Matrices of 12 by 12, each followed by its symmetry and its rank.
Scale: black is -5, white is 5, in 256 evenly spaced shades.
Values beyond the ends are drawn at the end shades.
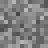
neither, full rank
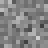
symmetric, full rank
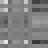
neither, rank one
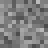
neither, full rank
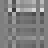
neither, rank one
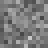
neither, full rank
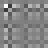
symmetric, rank one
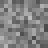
neither, full rank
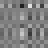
neither, rank one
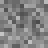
neither, full rank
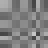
symmetric, rank one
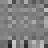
neither, rank two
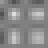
symmetric, rank one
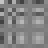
symmetric, rank one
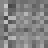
neither, rank two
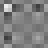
symmetric, rank one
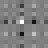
symmetric, rank one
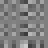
neither, rank one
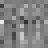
neither, rank two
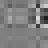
neither, rank one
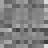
neither, rank two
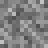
symmetric, full rank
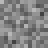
symmetric, full rank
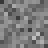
symmetric, full rank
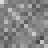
symmetric, full rank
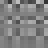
neither, rank one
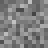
neither, full rank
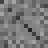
symmetric, full rank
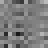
neither, rank two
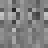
neither, rank two
